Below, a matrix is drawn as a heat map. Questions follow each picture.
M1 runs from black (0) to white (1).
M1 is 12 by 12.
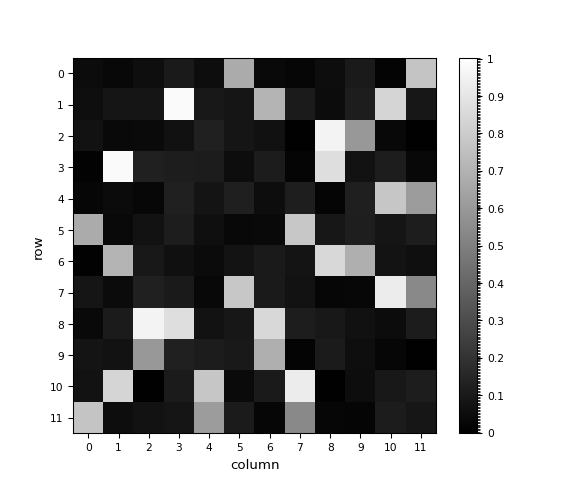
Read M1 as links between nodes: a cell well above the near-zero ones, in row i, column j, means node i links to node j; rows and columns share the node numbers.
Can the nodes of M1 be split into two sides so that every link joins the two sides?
yes
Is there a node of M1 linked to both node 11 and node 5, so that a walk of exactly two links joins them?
yes
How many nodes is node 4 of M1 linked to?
2
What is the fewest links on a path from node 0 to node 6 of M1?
5
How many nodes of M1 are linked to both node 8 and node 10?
0
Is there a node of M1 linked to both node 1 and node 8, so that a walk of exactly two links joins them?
yes
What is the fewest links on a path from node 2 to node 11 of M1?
6
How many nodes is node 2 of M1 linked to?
2
